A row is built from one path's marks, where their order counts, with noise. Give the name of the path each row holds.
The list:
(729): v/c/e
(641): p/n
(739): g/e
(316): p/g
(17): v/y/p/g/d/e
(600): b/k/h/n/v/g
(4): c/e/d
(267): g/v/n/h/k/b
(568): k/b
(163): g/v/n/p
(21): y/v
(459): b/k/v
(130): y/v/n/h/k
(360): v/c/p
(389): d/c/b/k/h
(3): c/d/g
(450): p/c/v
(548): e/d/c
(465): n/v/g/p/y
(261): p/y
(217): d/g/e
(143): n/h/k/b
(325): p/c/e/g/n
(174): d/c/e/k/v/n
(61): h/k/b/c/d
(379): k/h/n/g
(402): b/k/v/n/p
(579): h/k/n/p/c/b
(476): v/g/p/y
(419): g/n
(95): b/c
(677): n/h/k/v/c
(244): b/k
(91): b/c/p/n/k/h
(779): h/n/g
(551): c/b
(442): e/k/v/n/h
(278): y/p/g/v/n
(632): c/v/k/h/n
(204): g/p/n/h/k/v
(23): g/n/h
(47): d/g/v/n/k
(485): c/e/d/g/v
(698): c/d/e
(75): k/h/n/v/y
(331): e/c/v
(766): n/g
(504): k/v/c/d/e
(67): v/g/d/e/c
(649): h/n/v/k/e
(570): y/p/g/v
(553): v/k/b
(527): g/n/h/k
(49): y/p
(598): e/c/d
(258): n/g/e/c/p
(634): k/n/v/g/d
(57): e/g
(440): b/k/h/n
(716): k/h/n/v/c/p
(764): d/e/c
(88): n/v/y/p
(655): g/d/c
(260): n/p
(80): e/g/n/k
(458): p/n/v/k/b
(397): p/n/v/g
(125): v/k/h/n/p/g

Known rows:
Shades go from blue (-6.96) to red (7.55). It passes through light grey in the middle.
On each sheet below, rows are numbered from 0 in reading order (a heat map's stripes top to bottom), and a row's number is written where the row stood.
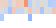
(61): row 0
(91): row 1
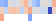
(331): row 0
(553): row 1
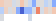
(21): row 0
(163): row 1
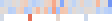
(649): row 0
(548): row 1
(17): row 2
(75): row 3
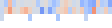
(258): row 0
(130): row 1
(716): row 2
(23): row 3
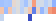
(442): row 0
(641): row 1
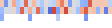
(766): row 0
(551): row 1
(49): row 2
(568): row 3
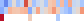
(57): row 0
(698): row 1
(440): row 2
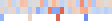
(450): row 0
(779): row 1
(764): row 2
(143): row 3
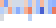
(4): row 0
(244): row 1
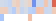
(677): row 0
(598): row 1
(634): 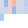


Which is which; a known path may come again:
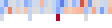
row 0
(163)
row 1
(204)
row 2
(57)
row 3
(4)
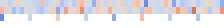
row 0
(458)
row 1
(600)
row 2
(698)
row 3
(389)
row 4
(450)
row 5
(67)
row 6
(360)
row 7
(402)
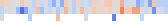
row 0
(21)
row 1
(278)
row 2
(485)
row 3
(504)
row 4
(260)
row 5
(527)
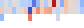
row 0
(91)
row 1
(739)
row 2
(465)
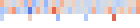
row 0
(261)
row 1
(3)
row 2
(579)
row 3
(325)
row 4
(548)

